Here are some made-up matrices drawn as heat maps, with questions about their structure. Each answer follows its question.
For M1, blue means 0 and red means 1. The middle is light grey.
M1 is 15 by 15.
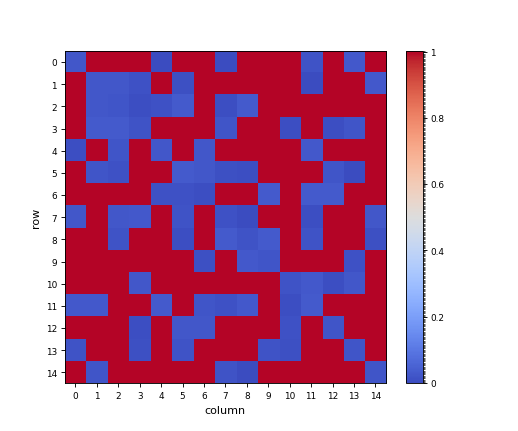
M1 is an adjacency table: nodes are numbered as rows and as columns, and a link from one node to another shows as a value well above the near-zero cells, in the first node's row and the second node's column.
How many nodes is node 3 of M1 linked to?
8
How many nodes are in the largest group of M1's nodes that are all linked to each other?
5
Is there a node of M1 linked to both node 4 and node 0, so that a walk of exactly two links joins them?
yes
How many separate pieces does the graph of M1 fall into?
1
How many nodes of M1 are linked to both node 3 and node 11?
3
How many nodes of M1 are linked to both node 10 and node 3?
7
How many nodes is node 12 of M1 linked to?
10
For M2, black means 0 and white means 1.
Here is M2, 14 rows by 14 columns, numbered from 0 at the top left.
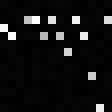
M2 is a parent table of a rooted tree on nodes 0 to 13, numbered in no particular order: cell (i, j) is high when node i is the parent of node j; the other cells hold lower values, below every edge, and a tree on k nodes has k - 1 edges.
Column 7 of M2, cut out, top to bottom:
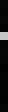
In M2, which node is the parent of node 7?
4
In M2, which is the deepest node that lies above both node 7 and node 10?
4
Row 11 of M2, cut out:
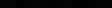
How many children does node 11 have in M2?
0
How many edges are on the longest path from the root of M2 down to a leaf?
2
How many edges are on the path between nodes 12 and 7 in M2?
4
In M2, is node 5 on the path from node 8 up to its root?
no
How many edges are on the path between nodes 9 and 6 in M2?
2
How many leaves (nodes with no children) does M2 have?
8
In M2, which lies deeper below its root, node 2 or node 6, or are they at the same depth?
node 6
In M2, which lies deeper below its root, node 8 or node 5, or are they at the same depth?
the same depth
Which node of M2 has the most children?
2
